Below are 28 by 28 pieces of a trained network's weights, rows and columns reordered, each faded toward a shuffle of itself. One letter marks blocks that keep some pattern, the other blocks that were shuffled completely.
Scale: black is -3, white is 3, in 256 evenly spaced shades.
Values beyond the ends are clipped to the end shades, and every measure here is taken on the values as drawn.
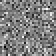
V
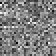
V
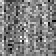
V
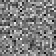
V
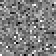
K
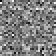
V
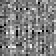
V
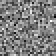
K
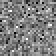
K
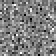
K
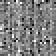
V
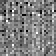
V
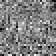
V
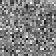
V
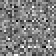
V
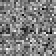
V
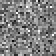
K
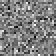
K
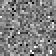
K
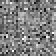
V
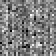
V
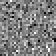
K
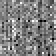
V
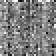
V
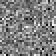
V
